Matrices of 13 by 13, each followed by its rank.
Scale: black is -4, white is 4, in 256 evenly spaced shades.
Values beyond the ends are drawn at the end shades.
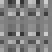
one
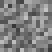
full rank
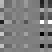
one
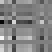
one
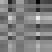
one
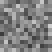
full rank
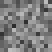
full rank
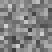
full rank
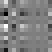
one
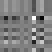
one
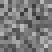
full rank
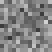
full rank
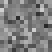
full rank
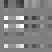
one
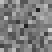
full rank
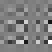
one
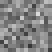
full rank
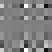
one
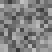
full rank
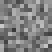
full rank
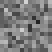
full rank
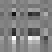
one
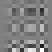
one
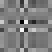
one
